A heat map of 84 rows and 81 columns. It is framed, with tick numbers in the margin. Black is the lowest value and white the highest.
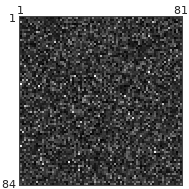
Grain: fine. Histogram: skewed, a long tail of high values. Slope: none. Average level on the scale: 20%.
